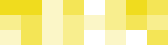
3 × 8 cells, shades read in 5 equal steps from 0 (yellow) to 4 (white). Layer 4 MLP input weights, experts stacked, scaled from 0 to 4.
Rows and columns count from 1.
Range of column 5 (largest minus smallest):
1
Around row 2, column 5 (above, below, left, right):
4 4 2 2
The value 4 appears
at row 1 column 5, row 3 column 5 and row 3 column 7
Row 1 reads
0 0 3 1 4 2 0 1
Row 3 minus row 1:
3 1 0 1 0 1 4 0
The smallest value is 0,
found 3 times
